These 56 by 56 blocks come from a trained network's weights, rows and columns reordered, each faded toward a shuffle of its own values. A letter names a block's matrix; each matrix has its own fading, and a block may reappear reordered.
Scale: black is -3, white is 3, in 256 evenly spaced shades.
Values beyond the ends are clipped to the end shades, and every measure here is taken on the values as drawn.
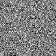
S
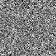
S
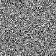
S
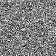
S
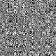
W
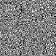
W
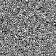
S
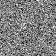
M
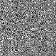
W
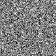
S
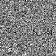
S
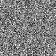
S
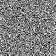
M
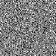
W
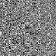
W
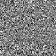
W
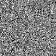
S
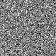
M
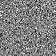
S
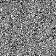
M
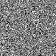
S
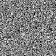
S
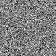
M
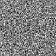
W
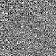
W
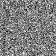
M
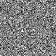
S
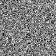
S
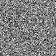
S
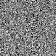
S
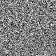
M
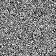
M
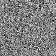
M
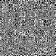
W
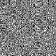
W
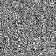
W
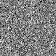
M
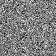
M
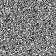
M
